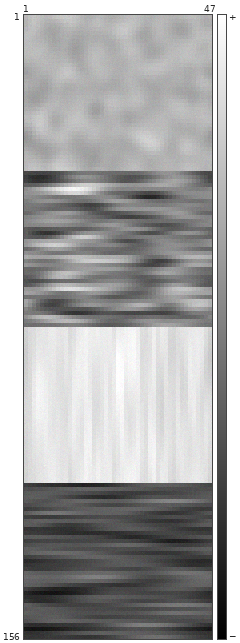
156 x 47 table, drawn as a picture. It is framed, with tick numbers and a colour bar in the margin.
It is made of 4 by 1 panels. Panel 1,1: high, blotchy, faint in contrast. Panel 2,1: middling, streaked across, strong in contrast. Panel 3,1: very high, streaked downward, faint in contrast. Panel 4,1: low, streaked across.
